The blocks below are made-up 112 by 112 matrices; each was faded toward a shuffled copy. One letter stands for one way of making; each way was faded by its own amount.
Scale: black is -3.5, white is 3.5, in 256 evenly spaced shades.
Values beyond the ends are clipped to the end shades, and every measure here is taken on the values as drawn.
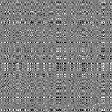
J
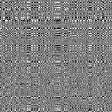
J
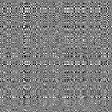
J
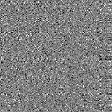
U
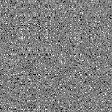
U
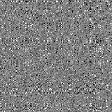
U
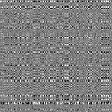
J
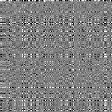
J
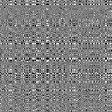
J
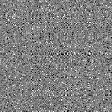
U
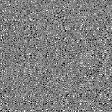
U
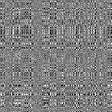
J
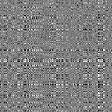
J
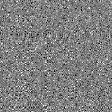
U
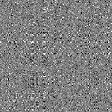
U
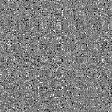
U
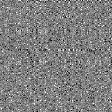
U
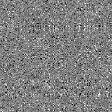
U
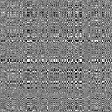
J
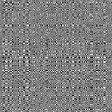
J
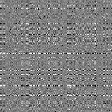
J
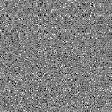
U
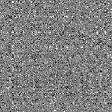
U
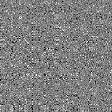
U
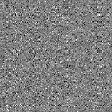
U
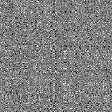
U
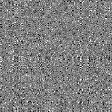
U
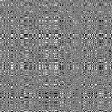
J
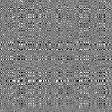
J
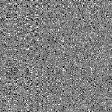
U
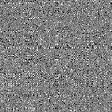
U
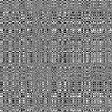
J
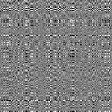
J
